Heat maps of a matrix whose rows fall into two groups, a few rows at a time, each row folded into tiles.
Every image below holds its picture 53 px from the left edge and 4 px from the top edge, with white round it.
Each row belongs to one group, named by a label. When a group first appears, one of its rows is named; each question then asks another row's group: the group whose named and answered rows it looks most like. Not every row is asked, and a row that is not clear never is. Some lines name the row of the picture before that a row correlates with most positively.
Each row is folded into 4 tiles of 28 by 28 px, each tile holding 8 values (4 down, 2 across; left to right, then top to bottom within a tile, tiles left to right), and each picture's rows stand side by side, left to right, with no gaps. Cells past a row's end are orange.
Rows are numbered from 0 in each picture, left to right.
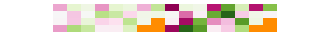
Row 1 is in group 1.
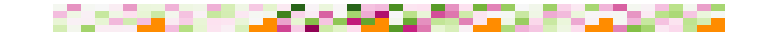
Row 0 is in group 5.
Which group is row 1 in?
1
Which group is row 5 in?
1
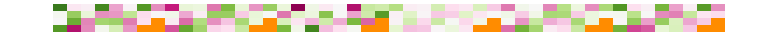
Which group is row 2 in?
5
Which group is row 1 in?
1
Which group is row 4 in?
1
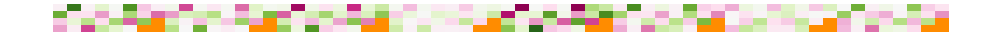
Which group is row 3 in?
5
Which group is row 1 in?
5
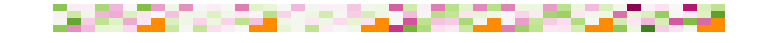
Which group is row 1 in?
5
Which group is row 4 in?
1
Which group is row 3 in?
1
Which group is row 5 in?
5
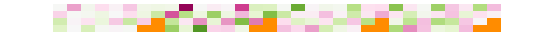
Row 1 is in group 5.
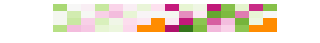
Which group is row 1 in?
1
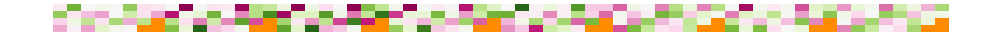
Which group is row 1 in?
5
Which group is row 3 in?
5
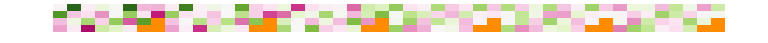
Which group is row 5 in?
1
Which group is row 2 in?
5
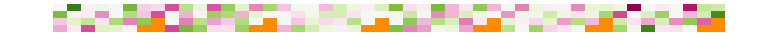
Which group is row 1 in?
1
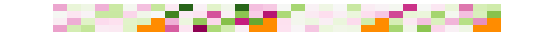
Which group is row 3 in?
5
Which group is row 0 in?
1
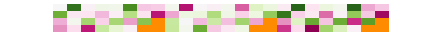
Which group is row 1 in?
5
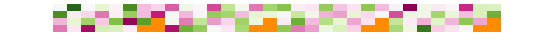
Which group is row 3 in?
5
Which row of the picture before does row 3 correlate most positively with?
1
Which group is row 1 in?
1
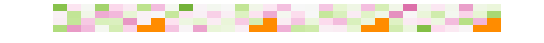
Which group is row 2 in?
1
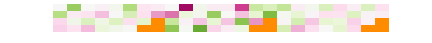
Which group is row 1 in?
5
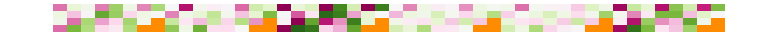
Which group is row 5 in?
1
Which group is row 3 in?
5
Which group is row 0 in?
1
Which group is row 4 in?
5
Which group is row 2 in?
1
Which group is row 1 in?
5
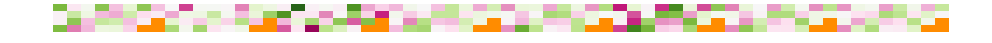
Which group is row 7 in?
1
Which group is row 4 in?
1
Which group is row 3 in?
1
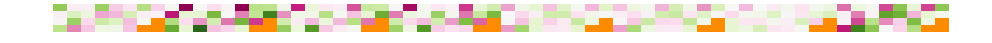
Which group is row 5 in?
1
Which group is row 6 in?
5
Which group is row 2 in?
5
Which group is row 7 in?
1
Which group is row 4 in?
1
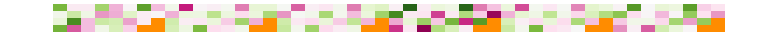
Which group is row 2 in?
5
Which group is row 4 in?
5
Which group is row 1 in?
5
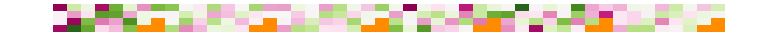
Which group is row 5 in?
1
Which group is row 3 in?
5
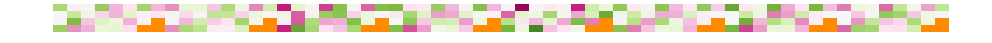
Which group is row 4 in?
5
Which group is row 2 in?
1
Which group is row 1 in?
1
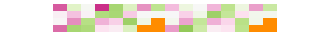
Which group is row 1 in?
1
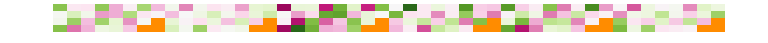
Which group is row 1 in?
5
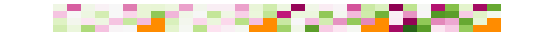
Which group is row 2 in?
5
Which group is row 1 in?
5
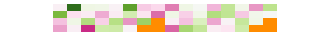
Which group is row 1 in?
1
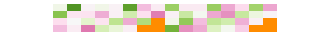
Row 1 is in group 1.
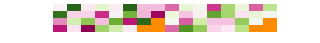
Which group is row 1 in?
1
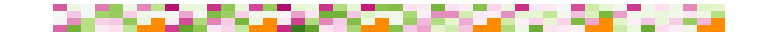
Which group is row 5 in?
5
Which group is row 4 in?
5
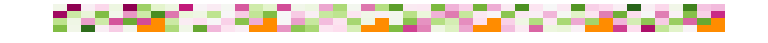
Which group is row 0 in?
5
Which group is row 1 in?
5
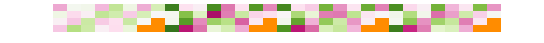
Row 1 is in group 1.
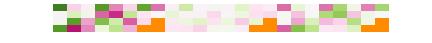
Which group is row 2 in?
1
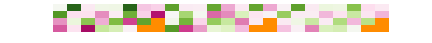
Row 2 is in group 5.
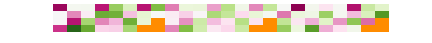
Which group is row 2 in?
5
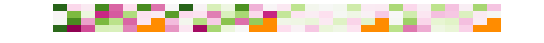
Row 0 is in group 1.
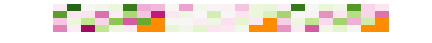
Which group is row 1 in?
5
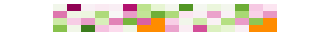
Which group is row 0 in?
5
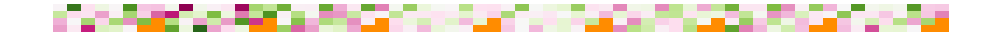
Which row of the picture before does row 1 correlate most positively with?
0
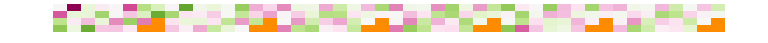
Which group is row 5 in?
1
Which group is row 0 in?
5
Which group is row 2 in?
1
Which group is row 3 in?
1
